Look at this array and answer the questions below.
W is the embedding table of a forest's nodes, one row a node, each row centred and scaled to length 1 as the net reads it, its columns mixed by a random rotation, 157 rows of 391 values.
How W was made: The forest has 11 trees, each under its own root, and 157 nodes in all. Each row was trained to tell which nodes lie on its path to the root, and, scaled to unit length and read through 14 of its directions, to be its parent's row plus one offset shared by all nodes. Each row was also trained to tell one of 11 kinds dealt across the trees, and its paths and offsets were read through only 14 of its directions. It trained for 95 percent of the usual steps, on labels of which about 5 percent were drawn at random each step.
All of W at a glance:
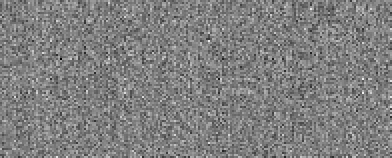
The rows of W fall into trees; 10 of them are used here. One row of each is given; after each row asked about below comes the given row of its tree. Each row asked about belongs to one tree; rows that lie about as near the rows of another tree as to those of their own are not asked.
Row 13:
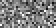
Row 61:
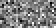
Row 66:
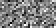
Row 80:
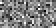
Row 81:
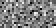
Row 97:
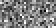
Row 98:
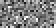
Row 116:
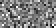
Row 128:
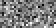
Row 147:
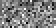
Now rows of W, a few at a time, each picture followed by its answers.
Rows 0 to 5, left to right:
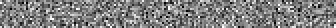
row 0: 147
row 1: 116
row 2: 13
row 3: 116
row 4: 13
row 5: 98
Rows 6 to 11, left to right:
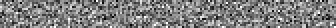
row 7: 13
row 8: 13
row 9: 13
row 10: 80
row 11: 81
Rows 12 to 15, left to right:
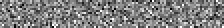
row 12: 116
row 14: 97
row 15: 98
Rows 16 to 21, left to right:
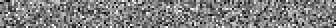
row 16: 116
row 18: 81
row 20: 116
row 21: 13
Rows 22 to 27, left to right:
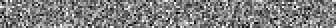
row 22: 81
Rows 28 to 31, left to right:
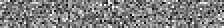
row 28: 61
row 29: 61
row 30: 97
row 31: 61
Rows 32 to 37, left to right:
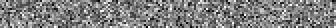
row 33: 81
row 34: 98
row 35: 116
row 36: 97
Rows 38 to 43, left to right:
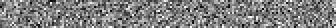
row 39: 128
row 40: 97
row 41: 98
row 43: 81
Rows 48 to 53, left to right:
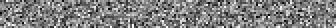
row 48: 97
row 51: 80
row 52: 80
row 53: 116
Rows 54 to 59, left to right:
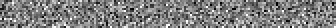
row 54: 80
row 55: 80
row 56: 98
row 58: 147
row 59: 147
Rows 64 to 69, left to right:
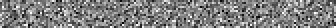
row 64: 116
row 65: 13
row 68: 98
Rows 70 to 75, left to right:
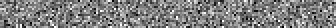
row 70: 116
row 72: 13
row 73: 66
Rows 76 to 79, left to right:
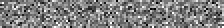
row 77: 66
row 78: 81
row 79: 81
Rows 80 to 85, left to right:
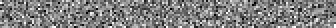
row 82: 80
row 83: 98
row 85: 98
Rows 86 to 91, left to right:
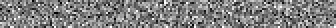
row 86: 80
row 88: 61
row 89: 116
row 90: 81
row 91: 81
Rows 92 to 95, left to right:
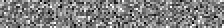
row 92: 81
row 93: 13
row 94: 81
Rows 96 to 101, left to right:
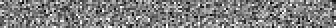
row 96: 128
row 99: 98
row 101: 116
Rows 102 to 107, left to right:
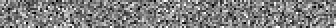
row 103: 13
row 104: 97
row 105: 13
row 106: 80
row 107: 66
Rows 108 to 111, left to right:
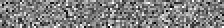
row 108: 97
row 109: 116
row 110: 61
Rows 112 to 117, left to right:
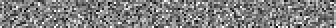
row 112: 147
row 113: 13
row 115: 147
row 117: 98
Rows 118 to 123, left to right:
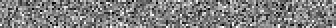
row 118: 13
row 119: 98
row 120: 97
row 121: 81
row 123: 80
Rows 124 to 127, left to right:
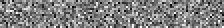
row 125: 81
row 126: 97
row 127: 80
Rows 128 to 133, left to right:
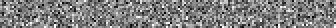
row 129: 81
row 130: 13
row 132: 98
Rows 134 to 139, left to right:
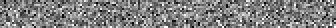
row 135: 80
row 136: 80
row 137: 116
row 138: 80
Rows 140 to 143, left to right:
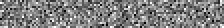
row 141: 80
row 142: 116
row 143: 61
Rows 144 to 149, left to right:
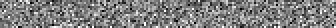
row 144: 66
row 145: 98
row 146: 61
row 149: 66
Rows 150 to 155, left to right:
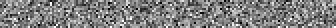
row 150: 80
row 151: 13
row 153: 116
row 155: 98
